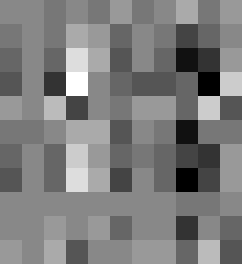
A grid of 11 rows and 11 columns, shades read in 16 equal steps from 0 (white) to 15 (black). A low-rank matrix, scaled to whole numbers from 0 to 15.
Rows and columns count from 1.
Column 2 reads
7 7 7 7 7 8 7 7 7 7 7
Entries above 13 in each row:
0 0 1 1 0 1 0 1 0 0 0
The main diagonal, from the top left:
7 7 9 0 7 10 8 9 8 7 10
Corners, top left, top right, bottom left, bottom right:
7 6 6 10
